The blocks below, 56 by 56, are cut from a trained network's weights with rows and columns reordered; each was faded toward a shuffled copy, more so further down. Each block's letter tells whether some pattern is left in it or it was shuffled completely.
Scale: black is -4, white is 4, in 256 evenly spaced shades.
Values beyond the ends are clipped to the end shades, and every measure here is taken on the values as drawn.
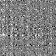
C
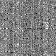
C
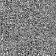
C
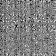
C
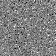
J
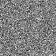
J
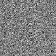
C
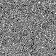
J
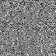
C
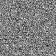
C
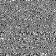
C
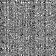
C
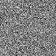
C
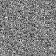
C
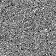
J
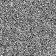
J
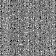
C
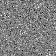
J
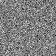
J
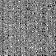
C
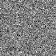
C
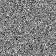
J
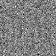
C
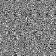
C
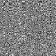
C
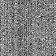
C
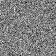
J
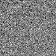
C
